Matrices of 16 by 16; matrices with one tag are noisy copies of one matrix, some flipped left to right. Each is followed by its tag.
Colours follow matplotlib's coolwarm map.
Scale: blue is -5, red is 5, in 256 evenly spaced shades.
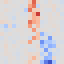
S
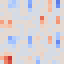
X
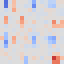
X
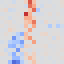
S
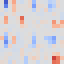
X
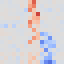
S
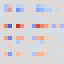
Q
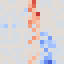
S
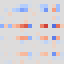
Q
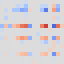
Q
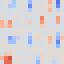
X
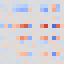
Q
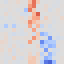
S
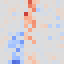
S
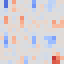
X
